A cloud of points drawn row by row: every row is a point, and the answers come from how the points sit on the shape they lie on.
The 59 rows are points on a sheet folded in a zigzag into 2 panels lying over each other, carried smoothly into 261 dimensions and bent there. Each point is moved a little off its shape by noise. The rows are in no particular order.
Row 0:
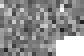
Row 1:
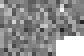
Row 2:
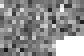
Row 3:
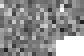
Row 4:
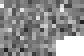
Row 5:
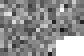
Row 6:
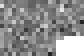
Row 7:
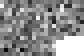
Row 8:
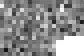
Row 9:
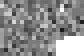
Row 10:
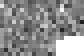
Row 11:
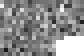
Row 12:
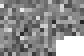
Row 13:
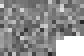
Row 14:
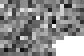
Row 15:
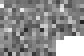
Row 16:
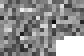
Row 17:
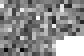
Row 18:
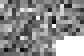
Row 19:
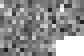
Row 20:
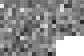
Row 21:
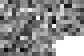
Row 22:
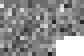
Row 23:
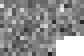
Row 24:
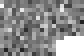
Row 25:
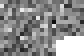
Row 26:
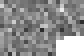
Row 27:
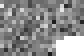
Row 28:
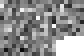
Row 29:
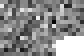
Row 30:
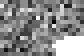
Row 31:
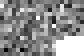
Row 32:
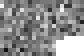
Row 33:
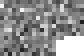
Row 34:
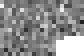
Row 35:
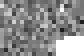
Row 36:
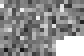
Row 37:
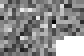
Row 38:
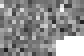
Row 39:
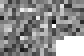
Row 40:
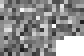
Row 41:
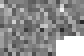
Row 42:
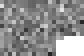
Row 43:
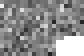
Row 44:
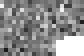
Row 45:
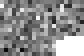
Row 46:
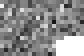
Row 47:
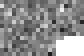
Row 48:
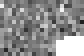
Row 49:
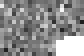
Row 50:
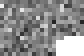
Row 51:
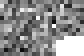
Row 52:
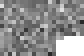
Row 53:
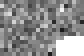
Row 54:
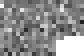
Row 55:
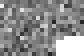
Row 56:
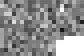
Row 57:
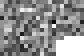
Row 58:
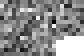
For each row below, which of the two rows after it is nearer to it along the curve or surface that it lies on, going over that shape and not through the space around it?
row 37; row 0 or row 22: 22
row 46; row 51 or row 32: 51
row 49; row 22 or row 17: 17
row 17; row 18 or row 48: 18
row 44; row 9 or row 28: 9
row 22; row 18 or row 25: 25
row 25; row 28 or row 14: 14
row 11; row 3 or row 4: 3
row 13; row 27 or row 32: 27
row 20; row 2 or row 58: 58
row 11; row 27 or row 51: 51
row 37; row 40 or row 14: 14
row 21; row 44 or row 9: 44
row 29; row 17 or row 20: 20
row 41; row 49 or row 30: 49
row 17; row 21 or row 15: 21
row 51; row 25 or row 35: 25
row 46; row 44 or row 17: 17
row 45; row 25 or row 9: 9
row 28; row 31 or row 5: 31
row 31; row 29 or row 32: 32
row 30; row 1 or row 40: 40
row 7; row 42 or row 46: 46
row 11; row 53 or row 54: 54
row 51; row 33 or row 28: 28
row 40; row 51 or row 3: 51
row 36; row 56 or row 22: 56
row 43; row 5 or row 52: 52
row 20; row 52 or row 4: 52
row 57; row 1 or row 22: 22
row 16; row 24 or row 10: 24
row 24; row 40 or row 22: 40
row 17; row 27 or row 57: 57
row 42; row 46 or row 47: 47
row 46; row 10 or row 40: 40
